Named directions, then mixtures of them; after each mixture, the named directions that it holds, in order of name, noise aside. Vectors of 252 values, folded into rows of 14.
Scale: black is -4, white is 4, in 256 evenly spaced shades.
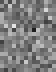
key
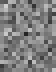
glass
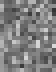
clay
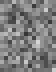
clay, glass, key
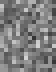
clay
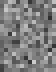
clay, glass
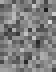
clay, glass, key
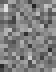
glass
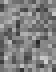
clay, glass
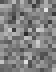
clay, glass, key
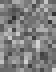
clay, glass, key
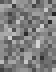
clay, glass, key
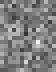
clay, glass, key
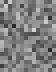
glass, key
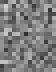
glass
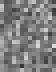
clay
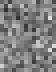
clay, glass, key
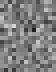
key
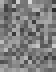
clay, glass, key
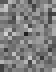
glass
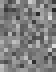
clay, glass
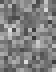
clay, glass, key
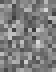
clay, glass, key
